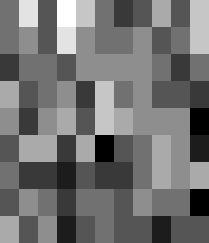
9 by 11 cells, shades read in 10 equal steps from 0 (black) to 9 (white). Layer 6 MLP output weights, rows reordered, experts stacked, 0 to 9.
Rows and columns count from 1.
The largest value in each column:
6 8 6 9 7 7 6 5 6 5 7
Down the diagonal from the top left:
4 5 4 5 3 0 2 5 1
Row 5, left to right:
5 2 5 6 3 7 6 5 5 5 0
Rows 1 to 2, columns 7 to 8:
2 3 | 4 5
